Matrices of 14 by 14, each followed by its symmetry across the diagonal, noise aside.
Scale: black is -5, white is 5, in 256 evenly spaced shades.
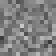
neither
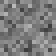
symmetric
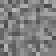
antisymmetric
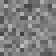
neither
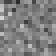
antisymmetric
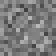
symmetric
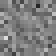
antisymmetric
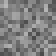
symmetric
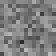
neither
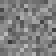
neither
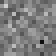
symmetric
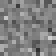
antisymmetric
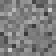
symmetric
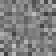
antisymmetric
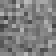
antisymmetric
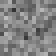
neither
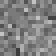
symmetric
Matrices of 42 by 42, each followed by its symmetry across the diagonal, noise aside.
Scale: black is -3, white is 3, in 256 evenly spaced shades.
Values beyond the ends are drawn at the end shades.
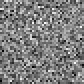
neither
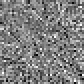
antisymmetric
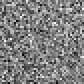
antisymmetric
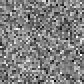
antisymmetric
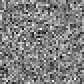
neither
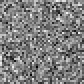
symmetric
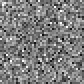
symmetric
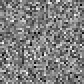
neither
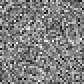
symmetric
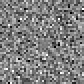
antisymmetric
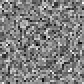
symmetric
